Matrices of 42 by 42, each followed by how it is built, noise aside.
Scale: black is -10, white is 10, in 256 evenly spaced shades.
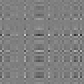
low rank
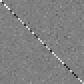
diagonal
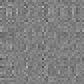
low rank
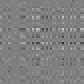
low rank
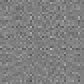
low rank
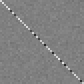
diagonal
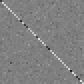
diagonal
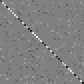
diagonal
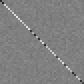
diagonal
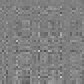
low rank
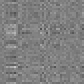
low rank
